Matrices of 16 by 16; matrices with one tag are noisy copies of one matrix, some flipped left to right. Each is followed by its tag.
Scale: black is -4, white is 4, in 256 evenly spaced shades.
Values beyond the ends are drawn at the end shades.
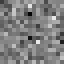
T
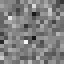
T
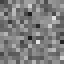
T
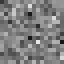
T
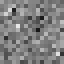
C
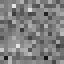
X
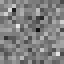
C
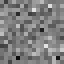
X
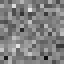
X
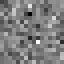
T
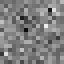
C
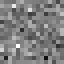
X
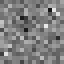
C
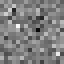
C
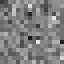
T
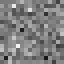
X
